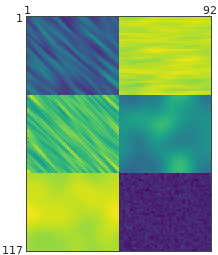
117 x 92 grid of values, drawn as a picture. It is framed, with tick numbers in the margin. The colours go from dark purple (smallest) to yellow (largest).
The table splits into 3 rows of 2 panels. Panel 1,1: low, slanting down to the right. Panel 1,2: very high, streaked across, faint in contrast. Panel 2,1: high, slanting down to the right. Panel 2,2: middling, smooth. Panel 3,1: very high, smooth, faint in contrast. Panel 3,2: very low, fine-grained, faint in contrast.
